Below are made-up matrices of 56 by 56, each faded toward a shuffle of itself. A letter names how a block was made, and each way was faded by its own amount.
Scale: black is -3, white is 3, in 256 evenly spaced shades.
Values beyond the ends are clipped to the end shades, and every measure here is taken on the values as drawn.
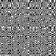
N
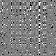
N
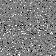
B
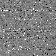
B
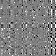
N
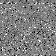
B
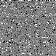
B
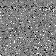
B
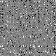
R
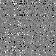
R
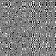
N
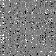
R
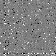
R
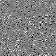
R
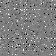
R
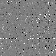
R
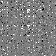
R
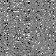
R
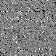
B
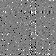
R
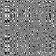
N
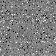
B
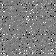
R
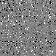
R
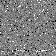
B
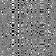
N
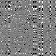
N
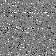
B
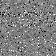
B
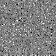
B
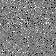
B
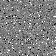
B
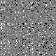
R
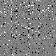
R
